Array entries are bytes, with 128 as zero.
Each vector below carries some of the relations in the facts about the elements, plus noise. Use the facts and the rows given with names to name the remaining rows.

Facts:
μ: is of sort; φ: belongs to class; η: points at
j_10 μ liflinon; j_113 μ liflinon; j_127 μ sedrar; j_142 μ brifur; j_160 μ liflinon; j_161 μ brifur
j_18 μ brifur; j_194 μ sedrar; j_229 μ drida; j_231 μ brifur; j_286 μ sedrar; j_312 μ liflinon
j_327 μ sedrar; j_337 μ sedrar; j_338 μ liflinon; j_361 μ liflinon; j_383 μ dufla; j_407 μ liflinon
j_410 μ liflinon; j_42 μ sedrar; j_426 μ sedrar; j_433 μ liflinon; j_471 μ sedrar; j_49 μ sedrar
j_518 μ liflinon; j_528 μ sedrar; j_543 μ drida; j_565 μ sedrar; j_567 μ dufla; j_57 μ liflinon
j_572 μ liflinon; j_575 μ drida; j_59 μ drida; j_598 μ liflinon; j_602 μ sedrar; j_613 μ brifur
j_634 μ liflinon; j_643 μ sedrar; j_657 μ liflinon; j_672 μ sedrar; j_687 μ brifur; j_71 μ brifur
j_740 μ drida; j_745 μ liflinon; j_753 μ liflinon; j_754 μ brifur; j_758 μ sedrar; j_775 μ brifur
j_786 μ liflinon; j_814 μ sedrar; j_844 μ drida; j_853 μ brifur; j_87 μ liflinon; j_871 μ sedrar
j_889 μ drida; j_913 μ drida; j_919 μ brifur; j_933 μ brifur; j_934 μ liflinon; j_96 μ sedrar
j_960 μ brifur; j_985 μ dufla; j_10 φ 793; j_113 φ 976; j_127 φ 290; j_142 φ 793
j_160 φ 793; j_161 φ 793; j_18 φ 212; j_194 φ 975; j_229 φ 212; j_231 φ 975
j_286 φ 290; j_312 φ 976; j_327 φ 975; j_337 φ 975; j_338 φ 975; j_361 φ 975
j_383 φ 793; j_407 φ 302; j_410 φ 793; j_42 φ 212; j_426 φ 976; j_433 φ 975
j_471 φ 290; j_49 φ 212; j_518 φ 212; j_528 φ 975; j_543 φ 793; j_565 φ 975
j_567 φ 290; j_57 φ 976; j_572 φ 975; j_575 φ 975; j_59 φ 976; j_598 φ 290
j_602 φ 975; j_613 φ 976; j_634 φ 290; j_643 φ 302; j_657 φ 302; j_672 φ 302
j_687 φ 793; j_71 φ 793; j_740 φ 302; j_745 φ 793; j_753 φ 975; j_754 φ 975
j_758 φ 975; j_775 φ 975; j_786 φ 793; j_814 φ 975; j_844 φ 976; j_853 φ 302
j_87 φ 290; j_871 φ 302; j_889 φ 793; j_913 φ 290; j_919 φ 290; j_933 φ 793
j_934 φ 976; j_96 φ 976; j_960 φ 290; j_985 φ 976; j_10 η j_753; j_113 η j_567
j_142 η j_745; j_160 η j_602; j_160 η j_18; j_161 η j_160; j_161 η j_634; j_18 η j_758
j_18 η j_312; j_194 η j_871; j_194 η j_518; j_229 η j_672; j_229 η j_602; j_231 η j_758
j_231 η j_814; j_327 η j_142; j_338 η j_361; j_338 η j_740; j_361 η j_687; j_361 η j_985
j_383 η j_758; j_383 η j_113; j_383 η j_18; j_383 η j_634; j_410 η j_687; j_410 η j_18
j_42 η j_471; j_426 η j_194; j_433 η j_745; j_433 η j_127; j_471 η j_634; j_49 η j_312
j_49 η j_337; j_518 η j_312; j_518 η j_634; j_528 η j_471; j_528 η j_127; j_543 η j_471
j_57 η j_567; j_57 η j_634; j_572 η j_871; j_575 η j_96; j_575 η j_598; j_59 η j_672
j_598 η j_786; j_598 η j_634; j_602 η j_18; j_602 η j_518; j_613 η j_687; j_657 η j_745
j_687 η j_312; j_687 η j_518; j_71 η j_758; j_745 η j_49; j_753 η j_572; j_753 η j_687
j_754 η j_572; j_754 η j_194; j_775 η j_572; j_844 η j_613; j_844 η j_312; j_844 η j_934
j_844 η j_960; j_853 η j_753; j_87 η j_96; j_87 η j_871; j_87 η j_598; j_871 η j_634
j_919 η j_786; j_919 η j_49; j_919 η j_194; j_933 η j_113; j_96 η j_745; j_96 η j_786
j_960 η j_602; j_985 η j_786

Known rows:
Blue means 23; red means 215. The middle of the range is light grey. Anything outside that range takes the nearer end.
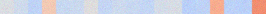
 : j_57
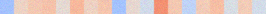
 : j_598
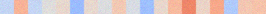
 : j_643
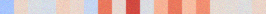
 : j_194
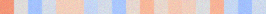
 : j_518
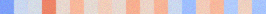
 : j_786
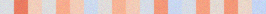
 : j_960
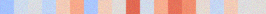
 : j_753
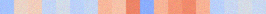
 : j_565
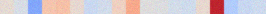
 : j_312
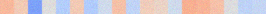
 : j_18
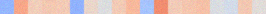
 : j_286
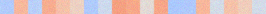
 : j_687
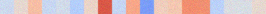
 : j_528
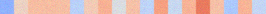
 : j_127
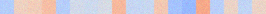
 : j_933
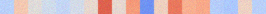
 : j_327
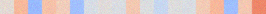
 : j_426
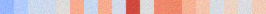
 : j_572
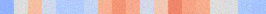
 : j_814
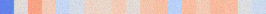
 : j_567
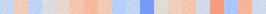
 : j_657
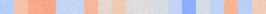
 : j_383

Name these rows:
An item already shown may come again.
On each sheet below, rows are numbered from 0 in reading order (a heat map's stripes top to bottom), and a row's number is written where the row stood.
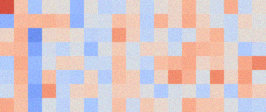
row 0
j_229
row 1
j_286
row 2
j_613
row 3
j_18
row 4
j_853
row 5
j_740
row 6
j_985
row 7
j_18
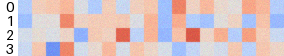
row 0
j_913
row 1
j_745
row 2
j_575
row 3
j_985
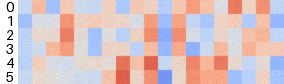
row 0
j_740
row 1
j_745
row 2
j_889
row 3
j_543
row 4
j_337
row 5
j_327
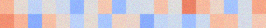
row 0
j_42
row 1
j_844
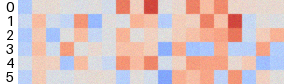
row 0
j_194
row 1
j_672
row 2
j_871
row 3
j_142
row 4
j_602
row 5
j_407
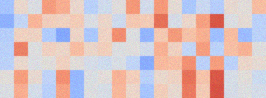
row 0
j_10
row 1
j_634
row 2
j_231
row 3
j_919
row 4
j_407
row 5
j_672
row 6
j_672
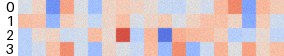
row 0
j_96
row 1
j_49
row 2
j_433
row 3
j_543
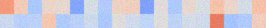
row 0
j_59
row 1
j_113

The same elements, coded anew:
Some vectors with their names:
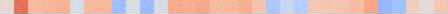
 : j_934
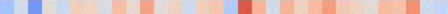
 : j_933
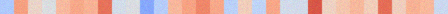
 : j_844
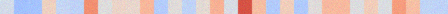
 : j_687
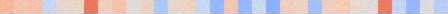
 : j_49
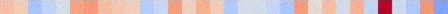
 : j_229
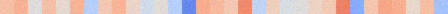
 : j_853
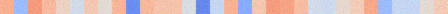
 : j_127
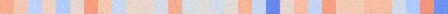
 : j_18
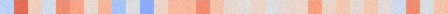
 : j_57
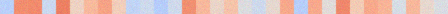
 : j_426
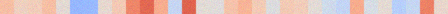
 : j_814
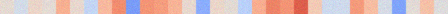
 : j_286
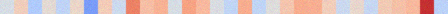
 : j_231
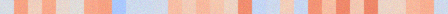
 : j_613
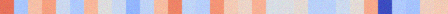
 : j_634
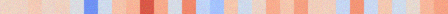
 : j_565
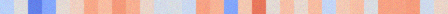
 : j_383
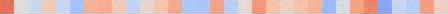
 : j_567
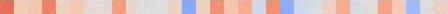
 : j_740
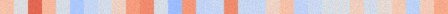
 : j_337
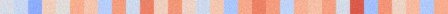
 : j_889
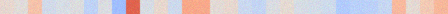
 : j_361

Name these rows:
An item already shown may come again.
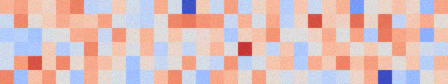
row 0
j_657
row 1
j_59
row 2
j_543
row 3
j_687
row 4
j_96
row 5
j_634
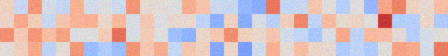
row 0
j_575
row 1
j_42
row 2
j_871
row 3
j_433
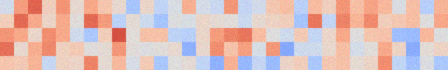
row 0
j_96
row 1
j_985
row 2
j_672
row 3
j_740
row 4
j_49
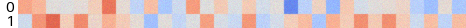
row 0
j_518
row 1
j_96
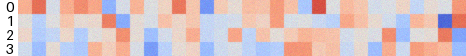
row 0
j_407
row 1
j_745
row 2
j_960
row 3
j_919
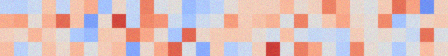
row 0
j_142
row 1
j_643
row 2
j_602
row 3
j_913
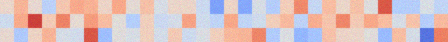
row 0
j_42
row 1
j_96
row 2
j_786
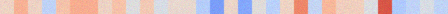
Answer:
j_42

